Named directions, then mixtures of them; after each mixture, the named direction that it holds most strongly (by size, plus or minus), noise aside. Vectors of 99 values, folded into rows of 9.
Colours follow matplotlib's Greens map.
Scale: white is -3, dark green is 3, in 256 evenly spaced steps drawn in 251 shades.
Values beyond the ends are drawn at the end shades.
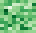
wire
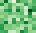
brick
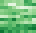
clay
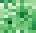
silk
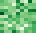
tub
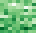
clay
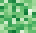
brick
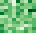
tub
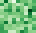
brick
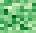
wire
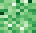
tub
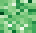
tub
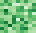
wire
